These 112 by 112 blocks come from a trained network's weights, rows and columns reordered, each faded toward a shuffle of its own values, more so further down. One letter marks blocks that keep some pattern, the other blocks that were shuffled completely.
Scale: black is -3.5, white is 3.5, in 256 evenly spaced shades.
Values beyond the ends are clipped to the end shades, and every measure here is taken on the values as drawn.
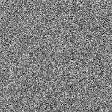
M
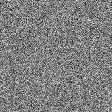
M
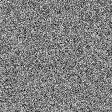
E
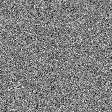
E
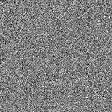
M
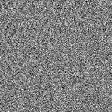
M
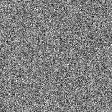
M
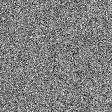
E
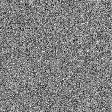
M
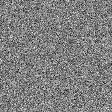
E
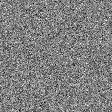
E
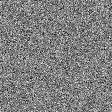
E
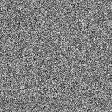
M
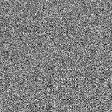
M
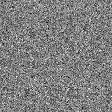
M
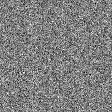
M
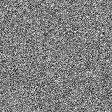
M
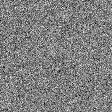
E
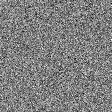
E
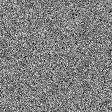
E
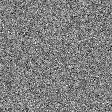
E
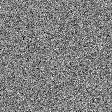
E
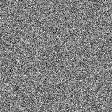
M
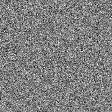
M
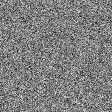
M
